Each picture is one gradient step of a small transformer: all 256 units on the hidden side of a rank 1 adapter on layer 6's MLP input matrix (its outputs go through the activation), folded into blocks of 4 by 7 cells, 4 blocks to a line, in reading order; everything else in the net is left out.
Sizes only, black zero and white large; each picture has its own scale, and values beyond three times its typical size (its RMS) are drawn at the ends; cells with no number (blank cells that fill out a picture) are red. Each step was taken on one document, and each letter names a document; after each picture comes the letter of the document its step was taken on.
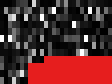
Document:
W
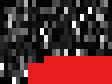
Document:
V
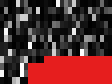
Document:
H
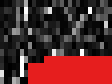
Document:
V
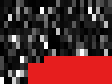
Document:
W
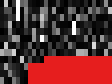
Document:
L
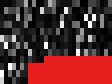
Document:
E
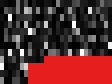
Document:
H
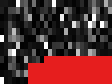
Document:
E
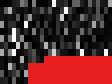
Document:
E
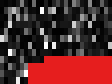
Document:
H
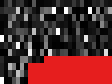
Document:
W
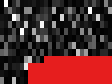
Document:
L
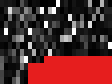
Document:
H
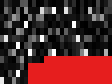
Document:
W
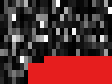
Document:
L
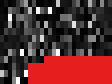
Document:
H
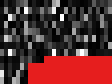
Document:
V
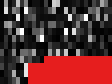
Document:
V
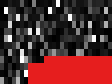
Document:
H
